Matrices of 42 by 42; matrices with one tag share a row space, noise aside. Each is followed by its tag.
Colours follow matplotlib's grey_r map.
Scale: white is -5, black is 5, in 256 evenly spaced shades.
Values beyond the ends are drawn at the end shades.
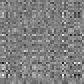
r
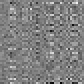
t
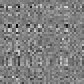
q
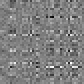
t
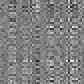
t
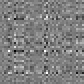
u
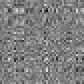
u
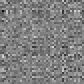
r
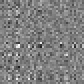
q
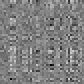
t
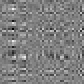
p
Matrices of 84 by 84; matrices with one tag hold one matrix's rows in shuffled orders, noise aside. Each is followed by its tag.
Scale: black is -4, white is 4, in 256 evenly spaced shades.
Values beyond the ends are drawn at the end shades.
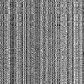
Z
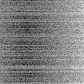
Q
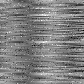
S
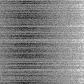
Q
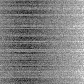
Q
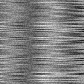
S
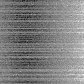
Q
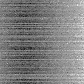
Q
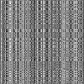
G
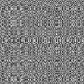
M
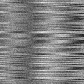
S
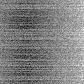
Q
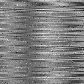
S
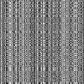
G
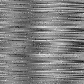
S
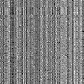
Z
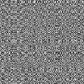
M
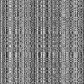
G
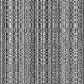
G
